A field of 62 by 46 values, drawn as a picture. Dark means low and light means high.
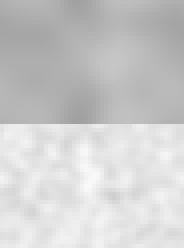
It is made of 2 by 1 panels. Panel 1,1: high, smooth, faint in contrast. Panel 2,1: very high, blotchy, faint in contrast.
